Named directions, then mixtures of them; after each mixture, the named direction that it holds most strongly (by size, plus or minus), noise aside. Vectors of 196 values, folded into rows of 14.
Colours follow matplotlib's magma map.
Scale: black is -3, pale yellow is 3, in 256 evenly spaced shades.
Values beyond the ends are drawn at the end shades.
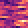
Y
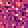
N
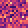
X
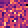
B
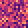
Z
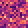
X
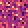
N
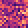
Z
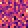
Z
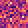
X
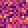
X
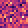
X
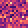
X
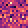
X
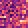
X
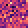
X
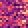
Z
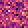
N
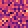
Z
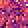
B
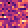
Y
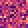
X
